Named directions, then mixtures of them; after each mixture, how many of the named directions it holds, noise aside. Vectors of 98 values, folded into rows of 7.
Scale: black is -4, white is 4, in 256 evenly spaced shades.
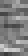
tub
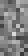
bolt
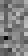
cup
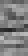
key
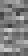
three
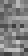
two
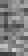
two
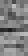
one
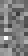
one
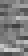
one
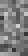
three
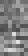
three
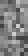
one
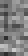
two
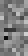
two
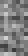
two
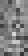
two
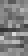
two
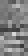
three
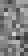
one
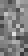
one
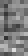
three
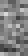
two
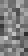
two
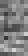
three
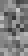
two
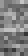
three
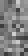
two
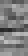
one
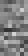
three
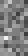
one
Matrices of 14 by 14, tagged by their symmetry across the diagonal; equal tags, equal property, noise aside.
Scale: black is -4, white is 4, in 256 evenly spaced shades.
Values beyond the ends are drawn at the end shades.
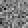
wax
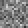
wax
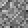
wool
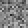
wax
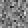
wax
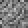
wool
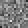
wool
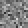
wax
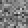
wax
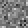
wool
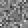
wool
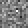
wax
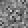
wool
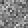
wool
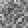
wool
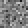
wax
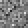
wool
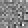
wax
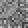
wool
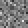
wax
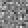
wax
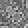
wool
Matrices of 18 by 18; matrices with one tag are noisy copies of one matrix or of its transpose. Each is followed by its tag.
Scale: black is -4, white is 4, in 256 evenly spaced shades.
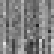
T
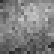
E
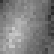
E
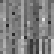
T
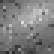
E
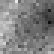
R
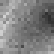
R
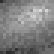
E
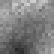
R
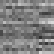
T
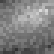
E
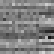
T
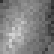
E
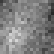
E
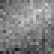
E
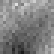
R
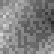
R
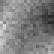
R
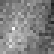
E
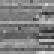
T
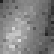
E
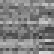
T
